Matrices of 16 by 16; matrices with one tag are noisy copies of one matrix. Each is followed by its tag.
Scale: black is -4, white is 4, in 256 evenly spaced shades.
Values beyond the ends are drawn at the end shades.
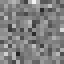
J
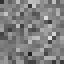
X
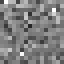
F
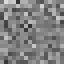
F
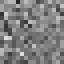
F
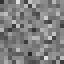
X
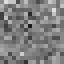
F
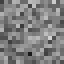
X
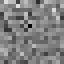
F
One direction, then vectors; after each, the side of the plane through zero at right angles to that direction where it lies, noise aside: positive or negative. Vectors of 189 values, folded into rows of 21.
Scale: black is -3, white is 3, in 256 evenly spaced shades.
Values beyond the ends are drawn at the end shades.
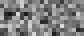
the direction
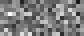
negative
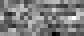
positive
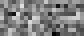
positive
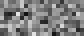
positive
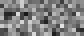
positive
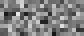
positive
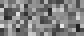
positive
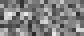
negative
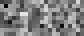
negative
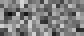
positive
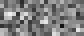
negative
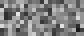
positive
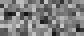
positive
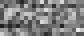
negative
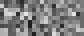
negative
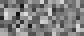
negative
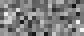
negative
